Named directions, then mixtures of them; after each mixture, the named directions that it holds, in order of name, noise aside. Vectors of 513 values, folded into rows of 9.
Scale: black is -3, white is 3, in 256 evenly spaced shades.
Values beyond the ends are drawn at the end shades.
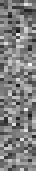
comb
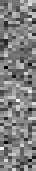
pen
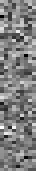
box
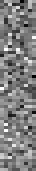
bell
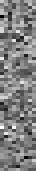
box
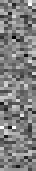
bell, box, pen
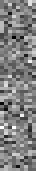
bell, box, pen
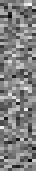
box, comb, pen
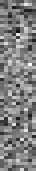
comb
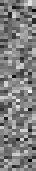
box, comb, pen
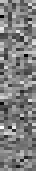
box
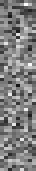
comb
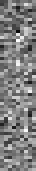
box, comb, pen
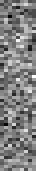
bell, comb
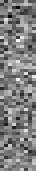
bell, comb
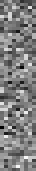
bell, box, pen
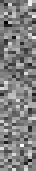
bell, pen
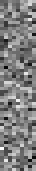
pen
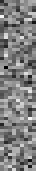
box, pen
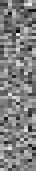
bell, comb, pen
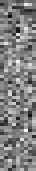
comb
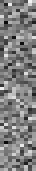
bell, pen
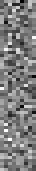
bell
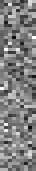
bell, pen
